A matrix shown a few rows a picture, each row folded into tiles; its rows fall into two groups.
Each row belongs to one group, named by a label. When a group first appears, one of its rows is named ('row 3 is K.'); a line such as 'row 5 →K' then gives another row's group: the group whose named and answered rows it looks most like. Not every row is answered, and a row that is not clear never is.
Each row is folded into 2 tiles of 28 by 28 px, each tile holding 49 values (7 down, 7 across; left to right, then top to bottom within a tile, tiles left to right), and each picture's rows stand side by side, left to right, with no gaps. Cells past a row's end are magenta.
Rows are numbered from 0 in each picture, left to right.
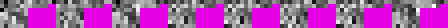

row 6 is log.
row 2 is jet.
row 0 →jet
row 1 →log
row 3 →log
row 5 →log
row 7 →jet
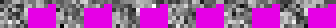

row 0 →jet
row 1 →jet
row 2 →jet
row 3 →log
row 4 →jet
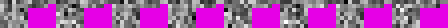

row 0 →log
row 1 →jet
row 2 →log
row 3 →log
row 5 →jet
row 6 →log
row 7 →log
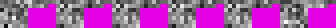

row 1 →log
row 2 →log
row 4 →log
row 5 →jet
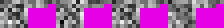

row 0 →jet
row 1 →jet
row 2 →jet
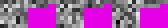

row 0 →log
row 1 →log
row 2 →jet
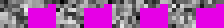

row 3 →log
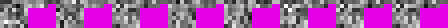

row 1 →jet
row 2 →log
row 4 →log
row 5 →log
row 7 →log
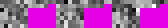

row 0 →jet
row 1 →log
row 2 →jet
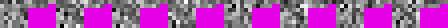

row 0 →log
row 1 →jet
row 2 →jet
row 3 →jet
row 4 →log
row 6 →log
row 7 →jet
